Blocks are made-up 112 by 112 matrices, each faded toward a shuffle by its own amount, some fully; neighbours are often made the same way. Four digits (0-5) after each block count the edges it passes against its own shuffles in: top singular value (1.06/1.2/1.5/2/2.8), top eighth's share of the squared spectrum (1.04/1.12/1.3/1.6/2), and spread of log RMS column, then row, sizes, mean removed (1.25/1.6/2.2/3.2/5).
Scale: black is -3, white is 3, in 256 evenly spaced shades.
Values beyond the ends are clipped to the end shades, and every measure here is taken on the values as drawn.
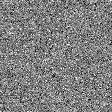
2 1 0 0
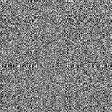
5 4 3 3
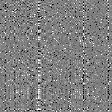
5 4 3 2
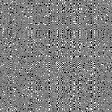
5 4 3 3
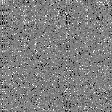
4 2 1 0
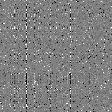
5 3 2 1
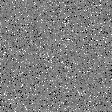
2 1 0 0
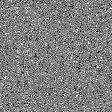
3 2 0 0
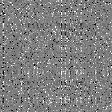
4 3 2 1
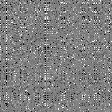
5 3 3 2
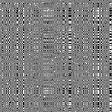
5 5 4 4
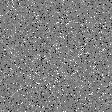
0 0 0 0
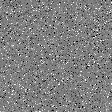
0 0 0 0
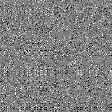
4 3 1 2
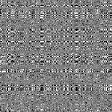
5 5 3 4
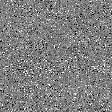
3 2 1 2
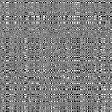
5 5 3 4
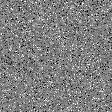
1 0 0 0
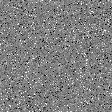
2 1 0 0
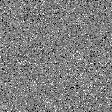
3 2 0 1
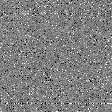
3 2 0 1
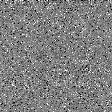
3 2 0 1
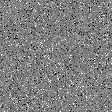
0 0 0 0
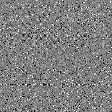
4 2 1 2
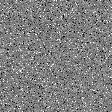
0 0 0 0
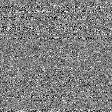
1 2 0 4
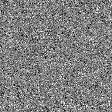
0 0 0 2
